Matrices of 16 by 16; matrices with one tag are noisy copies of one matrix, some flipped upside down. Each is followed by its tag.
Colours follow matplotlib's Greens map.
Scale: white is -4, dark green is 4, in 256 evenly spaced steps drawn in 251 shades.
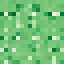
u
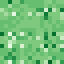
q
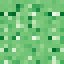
u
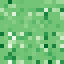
q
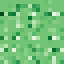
u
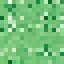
q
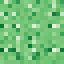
u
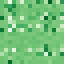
q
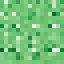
u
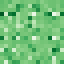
u
